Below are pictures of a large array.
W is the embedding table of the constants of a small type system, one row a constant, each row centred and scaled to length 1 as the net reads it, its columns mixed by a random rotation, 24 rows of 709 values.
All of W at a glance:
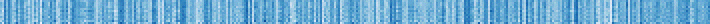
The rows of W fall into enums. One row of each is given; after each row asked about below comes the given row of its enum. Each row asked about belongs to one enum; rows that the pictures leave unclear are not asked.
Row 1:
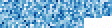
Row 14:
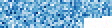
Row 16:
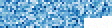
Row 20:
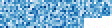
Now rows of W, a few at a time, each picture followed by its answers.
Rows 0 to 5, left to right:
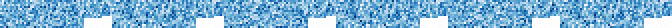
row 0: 20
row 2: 16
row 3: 1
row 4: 16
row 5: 1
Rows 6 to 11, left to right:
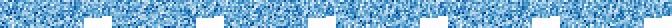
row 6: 14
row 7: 16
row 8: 20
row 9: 1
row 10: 14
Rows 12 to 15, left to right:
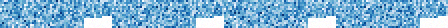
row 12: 1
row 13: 20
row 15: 20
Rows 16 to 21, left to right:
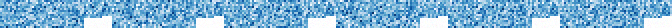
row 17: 1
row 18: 20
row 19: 14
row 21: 20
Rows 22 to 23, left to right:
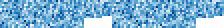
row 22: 1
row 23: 1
